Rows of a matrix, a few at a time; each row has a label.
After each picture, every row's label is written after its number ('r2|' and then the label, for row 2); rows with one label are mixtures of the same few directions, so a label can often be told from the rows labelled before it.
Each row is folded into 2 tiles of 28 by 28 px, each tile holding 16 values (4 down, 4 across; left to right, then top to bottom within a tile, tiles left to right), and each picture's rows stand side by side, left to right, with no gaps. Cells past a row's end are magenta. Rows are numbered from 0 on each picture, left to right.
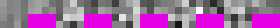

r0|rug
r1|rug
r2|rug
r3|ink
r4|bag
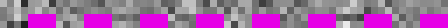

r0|rug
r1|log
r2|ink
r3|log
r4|log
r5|log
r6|ink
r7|log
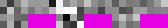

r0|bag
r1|bag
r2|bag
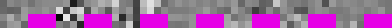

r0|bag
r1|log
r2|rug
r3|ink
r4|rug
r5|log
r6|bag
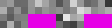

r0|log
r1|rug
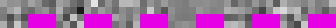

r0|bag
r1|log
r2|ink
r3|rug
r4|ink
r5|bag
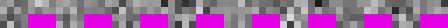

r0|log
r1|bag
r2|bag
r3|ink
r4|ink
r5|log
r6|rug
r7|bag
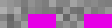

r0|bag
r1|log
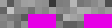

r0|bag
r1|rug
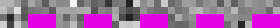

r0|bag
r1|ink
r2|rug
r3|rug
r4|bag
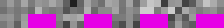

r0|ink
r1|ink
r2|rug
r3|log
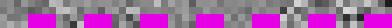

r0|rug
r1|bag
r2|log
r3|rug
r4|log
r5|log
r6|bag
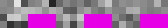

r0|rug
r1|bag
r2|log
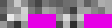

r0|rug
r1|bag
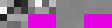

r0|log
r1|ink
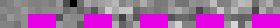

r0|rug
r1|ink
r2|bag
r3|ink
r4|ink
